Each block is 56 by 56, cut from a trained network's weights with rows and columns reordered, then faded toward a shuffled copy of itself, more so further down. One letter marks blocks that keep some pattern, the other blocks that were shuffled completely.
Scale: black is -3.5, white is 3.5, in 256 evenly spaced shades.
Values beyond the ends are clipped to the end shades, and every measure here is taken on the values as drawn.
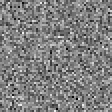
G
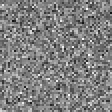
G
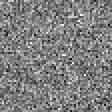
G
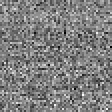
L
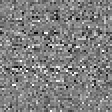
L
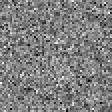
G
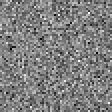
G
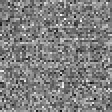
L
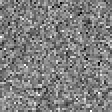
G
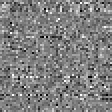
L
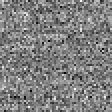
L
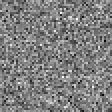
G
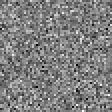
G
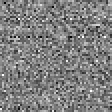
L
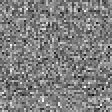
L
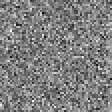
G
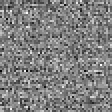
L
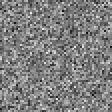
G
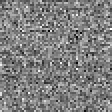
L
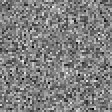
G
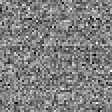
L
